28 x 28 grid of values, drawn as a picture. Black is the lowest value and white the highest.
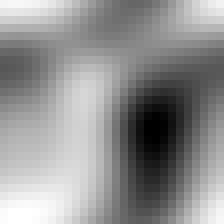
Calmest part: bottom left. Ninth with the lowest average: middle right. Ninth with the highest average: bottom left. Lone odd cells: none.
